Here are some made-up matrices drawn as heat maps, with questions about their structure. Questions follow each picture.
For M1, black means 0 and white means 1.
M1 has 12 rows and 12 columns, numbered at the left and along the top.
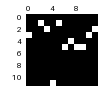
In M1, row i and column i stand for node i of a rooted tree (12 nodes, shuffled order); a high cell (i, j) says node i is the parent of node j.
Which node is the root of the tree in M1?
1
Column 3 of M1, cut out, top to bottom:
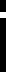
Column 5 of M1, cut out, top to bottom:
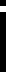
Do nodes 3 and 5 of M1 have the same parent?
no
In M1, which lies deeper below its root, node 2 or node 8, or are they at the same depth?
node 8
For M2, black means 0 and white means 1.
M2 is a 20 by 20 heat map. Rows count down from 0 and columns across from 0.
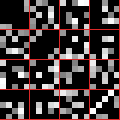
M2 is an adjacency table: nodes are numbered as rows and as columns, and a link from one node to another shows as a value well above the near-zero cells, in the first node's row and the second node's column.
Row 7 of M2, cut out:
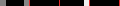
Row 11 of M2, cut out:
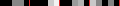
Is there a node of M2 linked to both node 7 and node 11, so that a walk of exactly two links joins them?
no
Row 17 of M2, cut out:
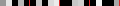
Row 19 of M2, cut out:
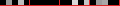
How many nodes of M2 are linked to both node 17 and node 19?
4
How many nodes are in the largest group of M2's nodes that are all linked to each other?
4
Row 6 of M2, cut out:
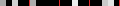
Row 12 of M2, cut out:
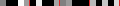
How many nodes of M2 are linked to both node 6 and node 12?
2
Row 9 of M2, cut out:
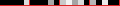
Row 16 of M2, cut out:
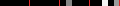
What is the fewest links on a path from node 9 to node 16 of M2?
2
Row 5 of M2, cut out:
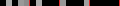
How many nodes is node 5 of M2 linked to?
6
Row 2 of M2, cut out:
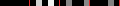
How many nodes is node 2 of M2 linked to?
5
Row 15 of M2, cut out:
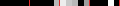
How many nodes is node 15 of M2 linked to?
6
